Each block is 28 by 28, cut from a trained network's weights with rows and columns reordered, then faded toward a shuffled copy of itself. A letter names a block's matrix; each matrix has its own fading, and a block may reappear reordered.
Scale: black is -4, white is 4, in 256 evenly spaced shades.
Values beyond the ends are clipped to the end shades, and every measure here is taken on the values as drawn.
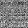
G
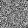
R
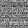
G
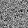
R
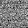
G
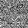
G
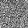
R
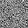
R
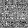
G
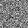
R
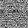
G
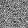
R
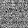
G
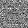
G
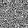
R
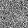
R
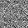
R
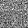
G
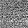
G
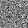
R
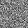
R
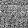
G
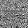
G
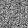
R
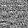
G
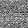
G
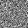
R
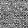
G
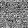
G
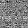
G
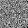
R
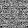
G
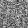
R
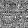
G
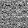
G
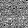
G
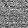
G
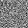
R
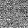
G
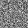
R
